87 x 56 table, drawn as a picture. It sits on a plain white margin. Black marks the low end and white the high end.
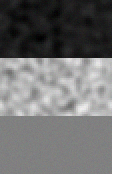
It is made of 3 by 1 panels. Panel 1,1: very low, blotchy, faint in contrast. Panel 2,1: high, blotchy. Panel 3,1: middling, flat.
